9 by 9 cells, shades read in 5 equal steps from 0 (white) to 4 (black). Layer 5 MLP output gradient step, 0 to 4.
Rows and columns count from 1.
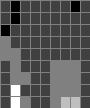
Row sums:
29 28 28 26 25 23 22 21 18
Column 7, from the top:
3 3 3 3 3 2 2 2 1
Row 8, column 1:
3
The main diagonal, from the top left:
3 4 3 3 3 2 2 2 3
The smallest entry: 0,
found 2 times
